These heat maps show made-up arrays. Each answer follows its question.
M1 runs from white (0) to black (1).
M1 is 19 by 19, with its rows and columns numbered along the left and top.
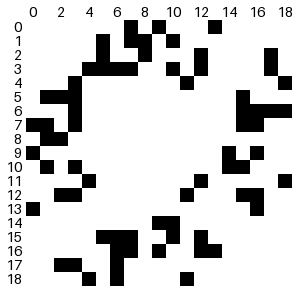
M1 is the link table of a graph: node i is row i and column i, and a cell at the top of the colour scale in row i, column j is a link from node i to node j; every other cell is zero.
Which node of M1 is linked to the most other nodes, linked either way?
node 3
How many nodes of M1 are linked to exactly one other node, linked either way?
0
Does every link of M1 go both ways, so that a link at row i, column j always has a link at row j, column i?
yes
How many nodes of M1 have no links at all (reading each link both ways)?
0
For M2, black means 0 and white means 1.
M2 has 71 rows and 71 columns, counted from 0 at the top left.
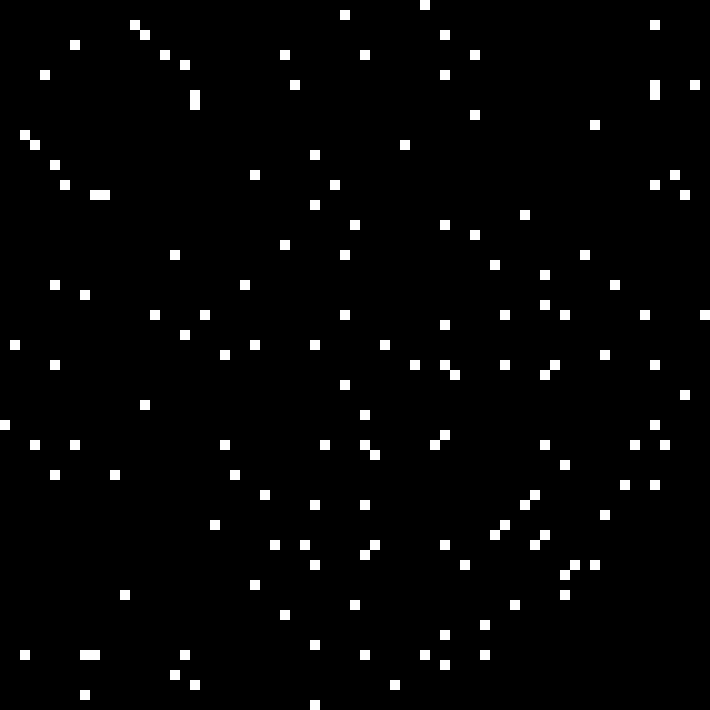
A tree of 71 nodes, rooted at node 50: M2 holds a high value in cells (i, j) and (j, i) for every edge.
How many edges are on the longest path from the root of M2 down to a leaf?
6
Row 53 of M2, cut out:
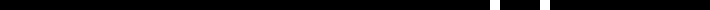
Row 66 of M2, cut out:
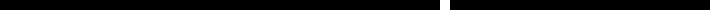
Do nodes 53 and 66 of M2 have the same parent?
no
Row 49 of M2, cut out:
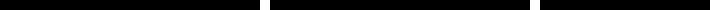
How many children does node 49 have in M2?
1
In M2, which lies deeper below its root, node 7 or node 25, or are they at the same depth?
the same depth
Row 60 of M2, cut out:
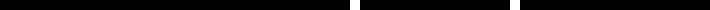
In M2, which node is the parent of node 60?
35
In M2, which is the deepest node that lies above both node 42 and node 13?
65
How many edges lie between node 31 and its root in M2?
1
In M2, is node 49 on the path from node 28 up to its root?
no
